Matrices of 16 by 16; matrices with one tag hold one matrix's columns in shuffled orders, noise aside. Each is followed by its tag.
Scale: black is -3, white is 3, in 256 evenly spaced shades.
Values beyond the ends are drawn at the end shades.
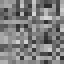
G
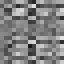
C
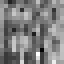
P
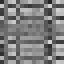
C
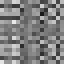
C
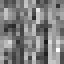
P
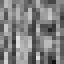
P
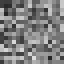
G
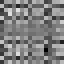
C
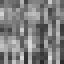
P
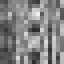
P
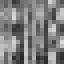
P
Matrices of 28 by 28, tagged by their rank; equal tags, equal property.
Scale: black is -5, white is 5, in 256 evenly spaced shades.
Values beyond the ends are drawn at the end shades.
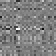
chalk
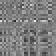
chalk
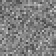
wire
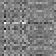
chalk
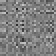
chalk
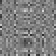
chalk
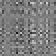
chalk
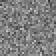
wire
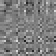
chalk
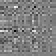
chalk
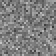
wire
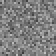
wire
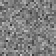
wire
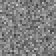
wire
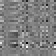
chalk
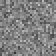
wire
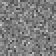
wire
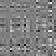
chalk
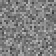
wire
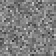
wire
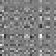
chalk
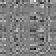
chalk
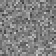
wire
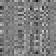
chalk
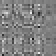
chalk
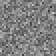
wire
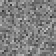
wire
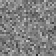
wire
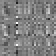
chalk
